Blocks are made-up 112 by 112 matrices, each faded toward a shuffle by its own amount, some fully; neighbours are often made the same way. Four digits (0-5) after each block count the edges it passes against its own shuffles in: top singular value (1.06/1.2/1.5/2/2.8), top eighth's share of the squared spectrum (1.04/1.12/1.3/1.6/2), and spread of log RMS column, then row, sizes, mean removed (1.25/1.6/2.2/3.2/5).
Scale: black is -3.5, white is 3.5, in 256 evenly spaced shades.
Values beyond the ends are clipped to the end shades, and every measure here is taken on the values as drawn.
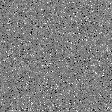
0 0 0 1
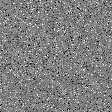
0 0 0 0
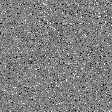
1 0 0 1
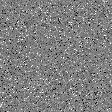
0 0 0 0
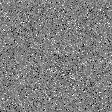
0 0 0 0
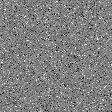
0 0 0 0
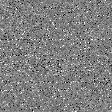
1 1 0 2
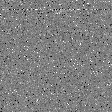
2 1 0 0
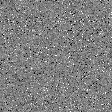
1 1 0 1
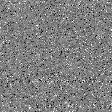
3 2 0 1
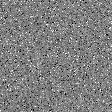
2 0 0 0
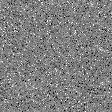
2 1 0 0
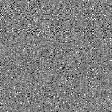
4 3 1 2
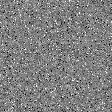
3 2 0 0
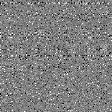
4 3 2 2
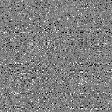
4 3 1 2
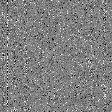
2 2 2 0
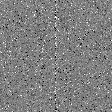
2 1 1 0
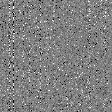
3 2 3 0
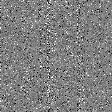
1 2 3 0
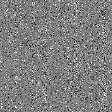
1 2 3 0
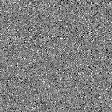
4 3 1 1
